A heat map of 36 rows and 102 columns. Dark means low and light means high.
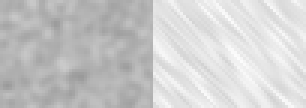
The table splits into one row of 2 panels. Panel 1,1: high, blotchy, faint in contrast. Panel 1,2: very high, slanting down to the right, faint in contrast.
